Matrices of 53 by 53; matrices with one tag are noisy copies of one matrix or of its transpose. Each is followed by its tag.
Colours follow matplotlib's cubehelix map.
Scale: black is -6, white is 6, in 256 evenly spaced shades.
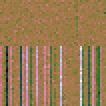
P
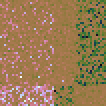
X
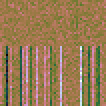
P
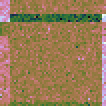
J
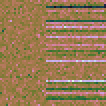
P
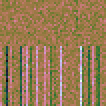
P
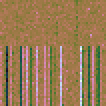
P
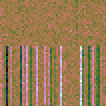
P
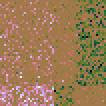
X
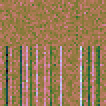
P
